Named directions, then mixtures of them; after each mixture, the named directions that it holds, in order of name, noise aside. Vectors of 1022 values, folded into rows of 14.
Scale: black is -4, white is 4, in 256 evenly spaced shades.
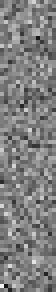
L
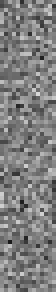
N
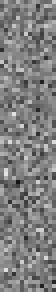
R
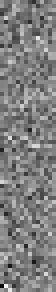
L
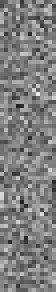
N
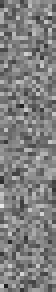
L, N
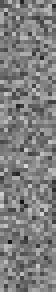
N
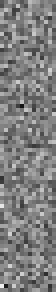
L, N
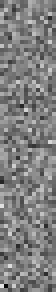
L, N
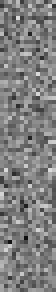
N, R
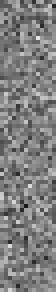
L, N
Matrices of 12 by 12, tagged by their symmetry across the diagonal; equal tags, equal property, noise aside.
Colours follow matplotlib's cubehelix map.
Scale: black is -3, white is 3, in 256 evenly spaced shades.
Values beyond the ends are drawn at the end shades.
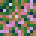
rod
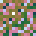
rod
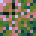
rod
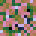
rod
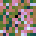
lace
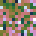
lace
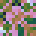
rod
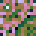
rod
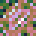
rod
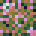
rod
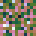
lace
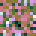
lace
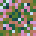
rod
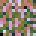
lace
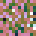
lace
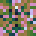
lace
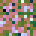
lace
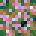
rod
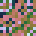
rod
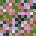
rod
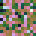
lace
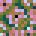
rod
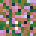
lace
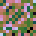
rod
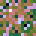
rod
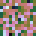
lace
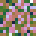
lace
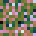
lace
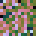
lace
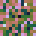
lace
